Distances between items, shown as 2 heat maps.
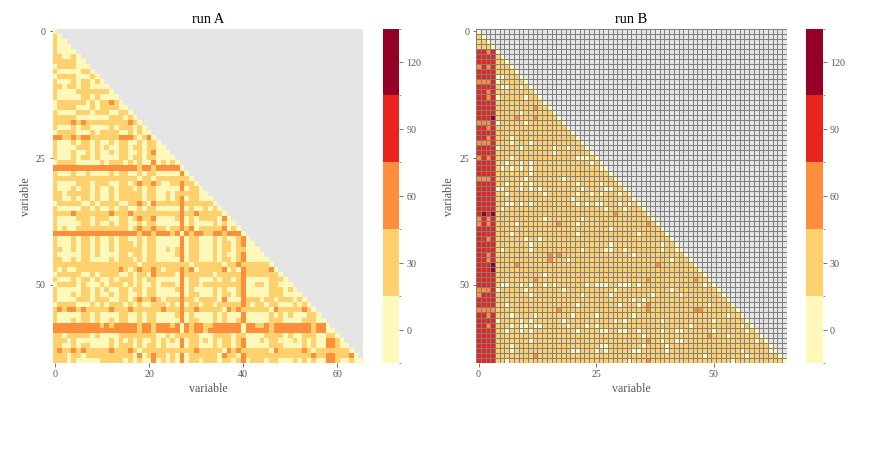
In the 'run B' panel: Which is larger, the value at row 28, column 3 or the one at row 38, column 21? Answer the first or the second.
the first
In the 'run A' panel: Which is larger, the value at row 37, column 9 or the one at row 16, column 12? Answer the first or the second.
the first
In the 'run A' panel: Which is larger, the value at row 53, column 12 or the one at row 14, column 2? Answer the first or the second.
the second
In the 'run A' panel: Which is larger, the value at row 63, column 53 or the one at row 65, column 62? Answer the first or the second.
the first
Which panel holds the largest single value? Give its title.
run B
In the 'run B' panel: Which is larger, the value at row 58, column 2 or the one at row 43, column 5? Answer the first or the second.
the first
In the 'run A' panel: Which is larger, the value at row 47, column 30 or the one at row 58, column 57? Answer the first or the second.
the second
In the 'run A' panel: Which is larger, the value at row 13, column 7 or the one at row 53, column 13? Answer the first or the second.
the first
